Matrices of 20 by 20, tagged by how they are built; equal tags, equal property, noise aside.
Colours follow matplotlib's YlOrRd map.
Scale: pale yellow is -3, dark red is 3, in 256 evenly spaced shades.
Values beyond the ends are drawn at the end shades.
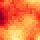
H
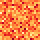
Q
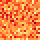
Q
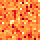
Q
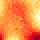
H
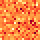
Q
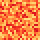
Q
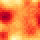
H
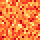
Q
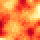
H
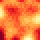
H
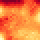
H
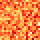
Q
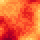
H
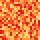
Q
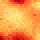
H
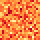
Q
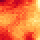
H
